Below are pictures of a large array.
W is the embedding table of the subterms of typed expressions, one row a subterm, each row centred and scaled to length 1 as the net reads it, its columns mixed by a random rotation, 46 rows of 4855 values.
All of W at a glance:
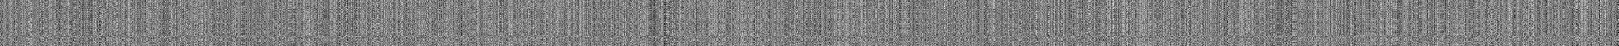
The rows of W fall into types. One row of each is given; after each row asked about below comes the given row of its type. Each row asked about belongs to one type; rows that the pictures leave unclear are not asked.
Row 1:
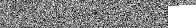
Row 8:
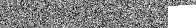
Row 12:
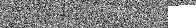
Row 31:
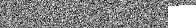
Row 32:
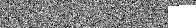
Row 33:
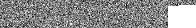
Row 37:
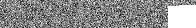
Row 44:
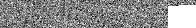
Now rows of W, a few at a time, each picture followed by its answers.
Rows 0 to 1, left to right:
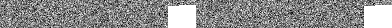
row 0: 31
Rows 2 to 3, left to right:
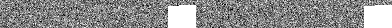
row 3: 37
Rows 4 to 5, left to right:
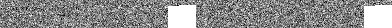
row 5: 31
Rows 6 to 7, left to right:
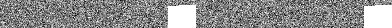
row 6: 8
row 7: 1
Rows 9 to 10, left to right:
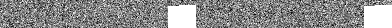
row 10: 8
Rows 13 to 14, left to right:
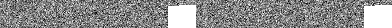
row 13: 1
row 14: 31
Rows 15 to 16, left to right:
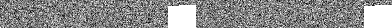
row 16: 31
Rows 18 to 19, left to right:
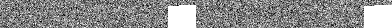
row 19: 8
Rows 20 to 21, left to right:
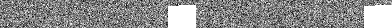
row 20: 33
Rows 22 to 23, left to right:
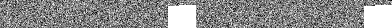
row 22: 31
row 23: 32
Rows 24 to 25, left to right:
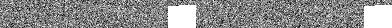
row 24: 12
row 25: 44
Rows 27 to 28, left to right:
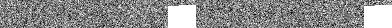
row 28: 8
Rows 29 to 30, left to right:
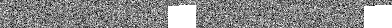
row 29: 12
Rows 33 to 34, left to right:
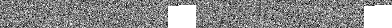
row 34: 44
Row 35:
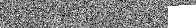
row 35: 8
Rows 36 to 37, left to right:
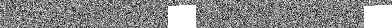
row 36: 1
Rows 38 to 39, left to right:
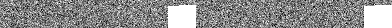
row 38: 12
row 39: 33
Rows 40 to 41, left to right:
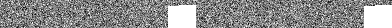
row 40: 33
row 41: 32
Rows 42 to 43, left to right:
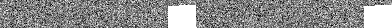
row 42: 12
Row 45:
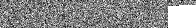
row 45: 12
